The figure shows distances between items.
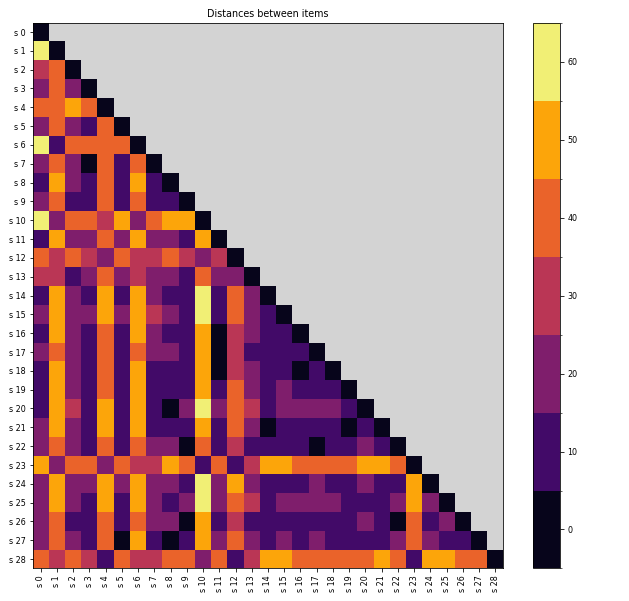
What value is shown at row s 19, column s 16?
10
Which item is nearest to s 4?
s 28
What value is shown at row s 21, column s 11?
10
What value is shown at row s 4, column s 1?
40
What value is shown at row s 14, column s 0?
10
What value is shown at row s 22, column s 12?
30
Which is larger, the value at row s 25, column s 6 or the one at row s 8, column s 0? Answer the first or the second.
the first
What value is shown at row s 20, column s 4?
50
